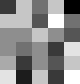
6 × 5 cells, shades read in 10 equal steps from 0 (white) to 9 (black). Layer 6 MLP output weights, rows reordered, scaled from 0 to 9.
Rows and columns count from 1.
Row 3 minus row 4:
0 -1 -2 -3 5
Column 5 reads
9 5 6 1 2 0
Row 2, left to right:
2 2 6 0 5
